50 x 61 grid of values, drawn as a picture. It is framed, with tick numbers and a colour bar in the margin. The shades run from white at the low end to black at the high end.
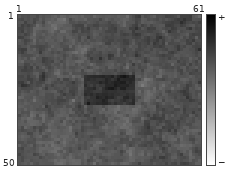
Odd patch: higher, in the centre. Ninth with the highest average: centre. Average level on the scale: 70%. Grain: blotchy.
